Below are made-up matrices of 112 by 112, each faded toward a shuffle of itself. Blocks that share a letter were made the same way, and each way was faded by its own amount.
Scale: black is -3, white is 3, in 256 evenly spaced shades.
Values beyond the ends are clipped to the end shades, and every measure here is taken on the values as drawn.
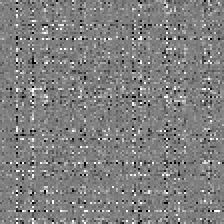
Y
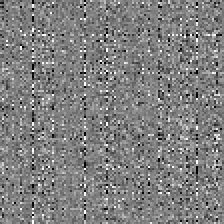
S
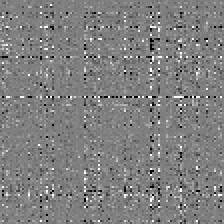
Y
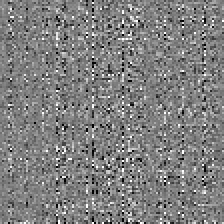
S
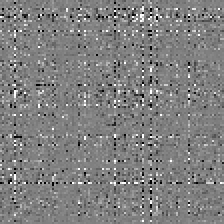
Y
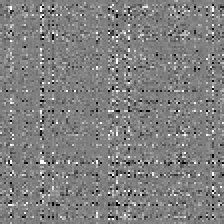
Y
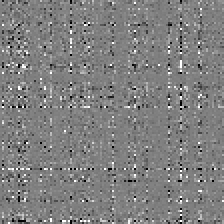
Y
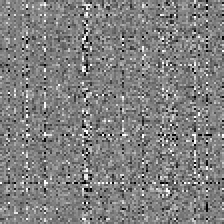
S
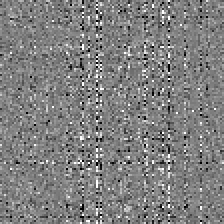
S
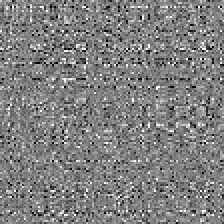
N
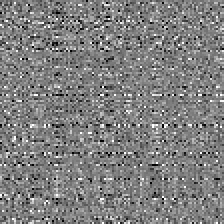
N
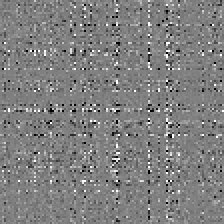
Y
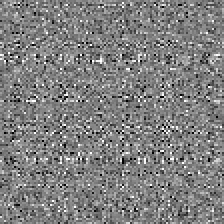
N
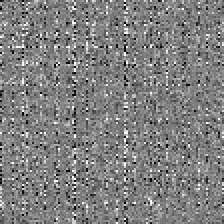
S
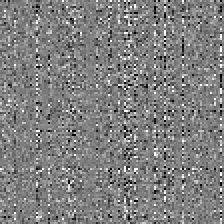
S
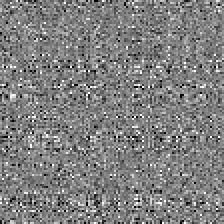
N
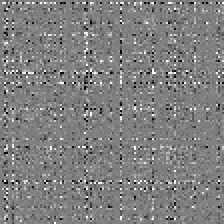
Y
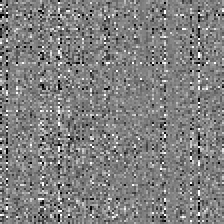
S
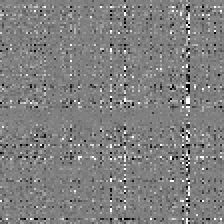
Y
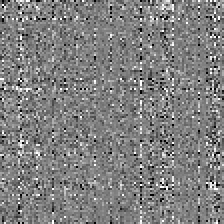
S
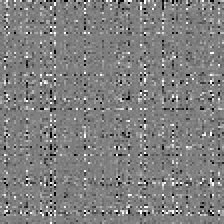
Y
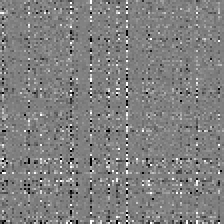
Y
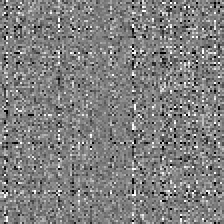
S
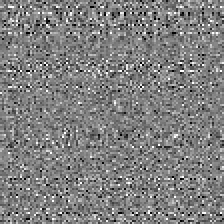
N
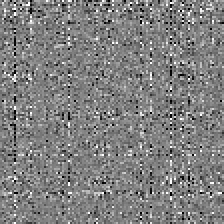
S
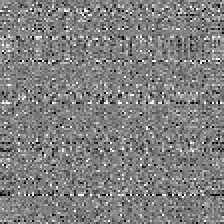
N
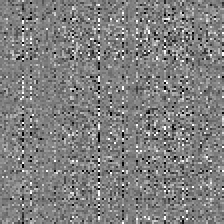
S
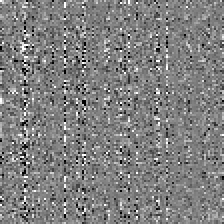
S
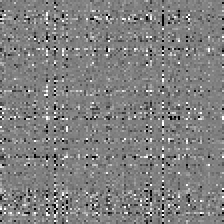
Y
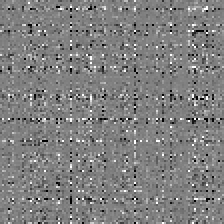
Y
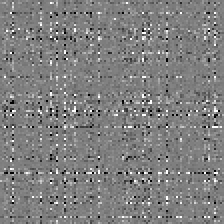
Y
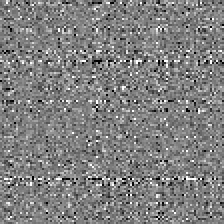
N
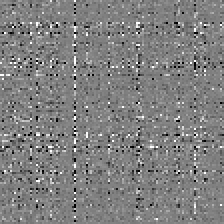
Y
